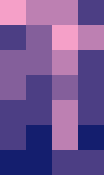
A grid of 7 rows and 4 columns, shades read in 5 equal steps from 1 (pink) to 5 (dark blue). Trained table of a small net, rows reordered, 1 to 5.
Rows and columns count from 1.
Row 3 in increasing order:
2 3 3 4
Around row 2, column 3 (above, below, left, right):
2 2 3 2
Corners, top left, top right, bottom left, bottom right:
1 4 5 4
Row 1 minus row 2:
-3 -1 1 2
